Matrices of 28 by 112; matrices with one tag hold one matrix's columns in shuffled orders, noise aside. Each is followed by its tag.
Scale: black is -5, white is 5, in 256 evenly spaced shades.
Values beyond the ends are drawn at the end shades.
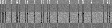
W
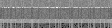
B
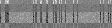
W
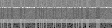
B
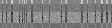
W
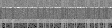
B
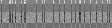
W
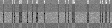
W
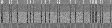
W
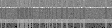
B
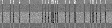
W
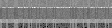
B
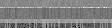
B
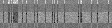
W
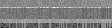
B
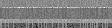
B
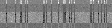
W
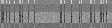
W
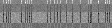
W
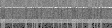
B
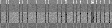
W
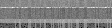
B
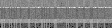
B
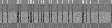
W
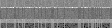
B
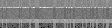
B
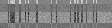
W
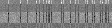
W
